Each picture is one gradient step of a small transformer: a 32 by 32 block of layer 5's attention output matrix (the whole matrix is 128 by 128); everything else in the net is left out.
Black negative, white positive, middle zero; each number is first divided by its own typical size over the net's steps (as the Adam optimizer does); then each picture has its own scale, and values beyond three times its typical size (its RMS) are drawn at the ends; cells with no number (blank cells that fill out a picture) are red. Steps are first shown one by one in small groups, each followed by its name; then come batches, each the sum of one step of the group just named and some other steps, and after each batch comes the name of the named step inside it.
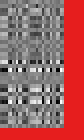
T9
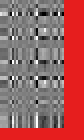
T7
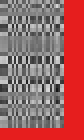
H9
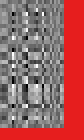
T9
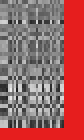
T9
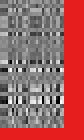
T9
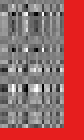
T9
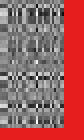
T7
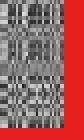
H9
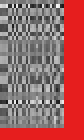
H9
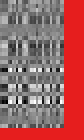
T9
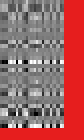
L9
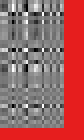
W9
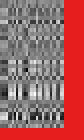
L9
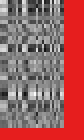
L9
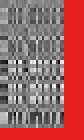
L9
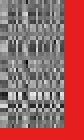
L9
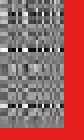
W9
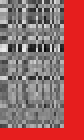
L9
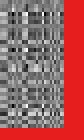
W9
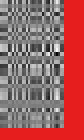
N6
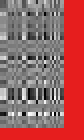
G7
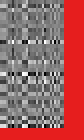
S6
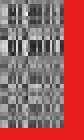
N6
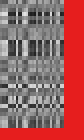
G7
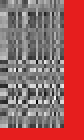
G7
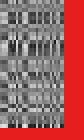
S6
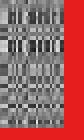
N6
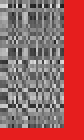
S6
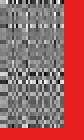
S6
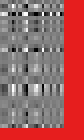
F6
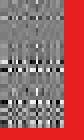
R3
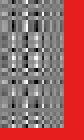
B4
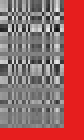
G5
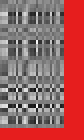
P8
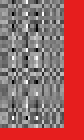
B4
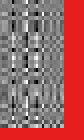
B4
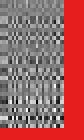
R3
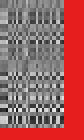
P8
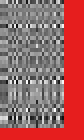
R3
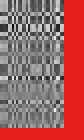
G5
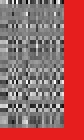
P8
